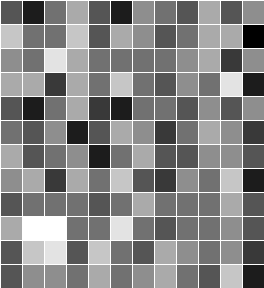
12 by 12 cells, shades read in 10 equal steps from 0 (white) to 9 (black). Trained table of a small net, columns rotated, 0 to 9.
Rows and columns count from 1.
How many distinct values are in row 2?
6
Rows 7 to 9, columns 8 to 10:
6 6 4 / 7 4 5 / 5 5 5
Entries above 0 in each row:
12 12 12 12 12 12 12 12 12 10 12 12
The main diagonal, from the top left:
6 5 1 3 7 3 3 7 5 5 4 8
